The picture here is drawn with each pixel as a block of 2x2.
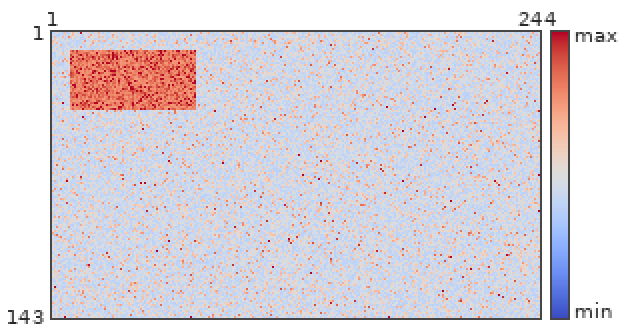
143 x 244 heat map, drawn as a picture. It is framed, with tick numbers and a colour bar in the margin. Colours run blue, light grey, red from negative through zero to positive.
Histogram: skewed, a long tail of high values. Odd patch: higher, in the top left. Mirror symmetry: none. Ninth with the highest average: top left.
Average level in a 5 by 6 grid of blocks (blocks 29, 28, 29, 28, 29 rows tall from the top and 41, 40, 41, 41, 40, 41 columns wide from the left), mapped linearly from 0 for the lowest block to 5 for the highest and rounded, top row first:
5 5 0 0 0 0 | 3 3 0 0 0 0 | 0 0 0 0 0 0 | 0 0 0 0 0 0 | 0 0 0 0 0 0
